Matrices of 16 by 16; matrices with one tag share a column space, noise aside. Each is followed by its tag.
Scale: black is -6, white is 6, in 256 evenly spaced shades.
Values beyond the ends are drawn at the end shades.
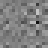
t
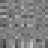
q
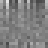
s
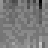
s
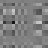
t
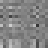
q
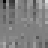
s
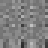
q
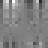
s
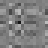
t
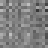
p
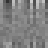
s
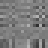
q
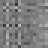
p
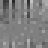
s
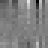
s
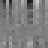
s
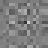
t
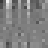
s
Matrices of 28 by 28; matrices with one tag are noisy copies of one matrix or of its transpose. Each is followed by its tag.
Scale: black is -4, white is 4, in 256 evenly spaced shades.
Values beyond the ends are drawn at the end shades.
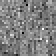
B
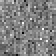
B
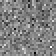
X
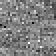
B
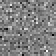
X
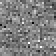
B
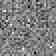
X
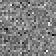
X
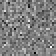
X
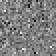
X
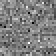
B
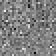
X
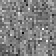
B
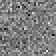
X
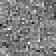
B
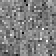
B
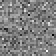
X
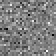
X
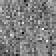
B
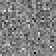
X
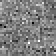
B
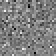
X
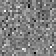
X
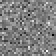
X
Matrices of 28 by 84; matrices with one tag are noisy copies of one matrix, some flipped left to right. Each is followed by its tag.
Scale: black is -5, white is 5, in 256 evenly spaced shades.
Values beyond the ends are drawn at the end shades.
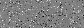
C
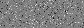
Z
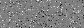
C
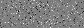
Z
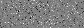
Z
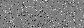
C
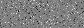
Z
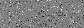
C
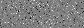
Z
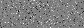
Z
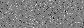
Z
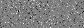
Z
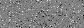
C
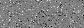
C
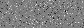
Z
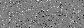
C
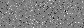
Z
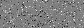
C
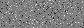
Z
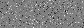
Z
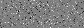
Z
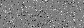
C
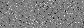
Z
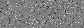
Z
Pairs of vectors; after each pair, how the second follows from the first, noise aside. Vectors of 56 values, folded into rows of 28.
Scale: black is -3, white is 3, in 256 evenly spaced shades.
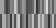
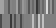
partly zeroed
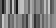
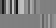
partly zeroed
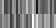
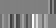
partly zeroed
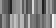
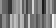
copied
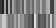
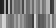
copied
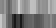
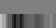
partly zeroed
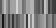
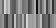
shuffled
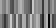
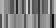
shuffled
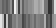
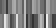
shuffled
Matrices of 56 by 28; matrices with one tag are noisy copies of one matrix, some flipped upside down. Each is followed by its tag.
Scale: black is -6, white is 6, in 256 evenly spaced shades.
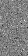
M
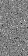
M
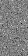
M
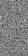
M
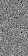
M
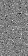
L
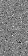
L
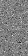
L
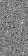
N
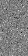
M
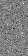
N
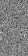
M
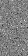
M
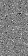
L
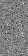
N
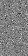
L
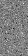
N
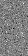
N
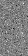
N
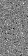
N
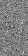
N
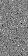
M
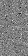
L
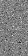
L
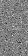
L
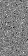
N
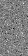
N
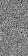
M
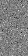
M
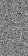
L
